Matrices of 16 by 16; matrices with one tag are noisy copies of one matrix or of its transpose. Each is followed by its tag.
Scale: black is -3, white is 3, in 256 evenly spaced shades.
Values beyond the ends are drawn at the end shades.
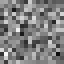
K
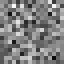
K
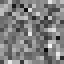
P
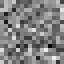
P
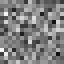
K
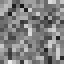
P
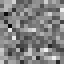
P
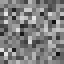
K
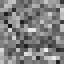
P
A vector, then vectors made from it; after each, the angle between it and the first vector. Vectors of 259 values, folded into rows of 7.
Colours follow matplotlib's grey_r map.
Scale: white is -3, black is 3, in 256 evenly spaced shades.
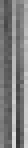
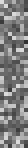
orthogonal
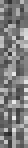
partly aligned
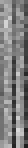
nearly opposite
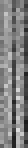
nearly opposite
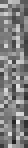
partly opposed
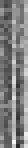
nearly parallel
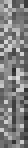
partly opposed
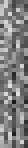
partly opposed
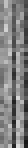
nearly opposite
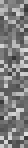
orthogonal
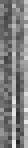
nearly parallel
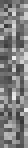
partly aligned
